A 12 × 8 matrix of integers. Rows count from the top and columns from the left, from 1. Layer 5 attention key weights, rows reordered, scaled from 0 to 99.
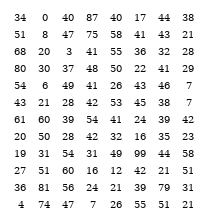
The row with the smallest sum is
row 8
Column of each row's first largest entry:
4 4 1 1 1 5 1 2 6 3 2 2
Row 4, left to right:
80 30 37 48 50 22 41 29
